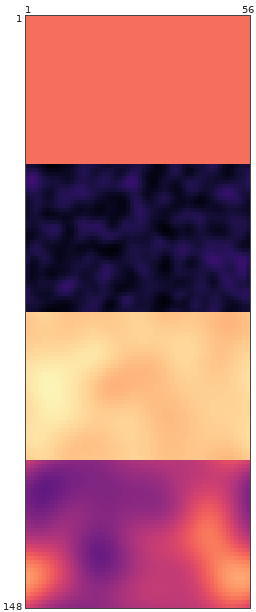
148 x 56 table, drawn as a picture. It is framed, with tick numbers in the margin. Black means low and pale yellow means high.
The table splits into 4 rows of 1 panel. Panel 1,1: high, flat. Panel 2,1: very low, blotchy, faint in contrast. Panel 3,1: very high, smooth, faint in contrast. Panel 4,1: middling, smooth, strong in contrast.
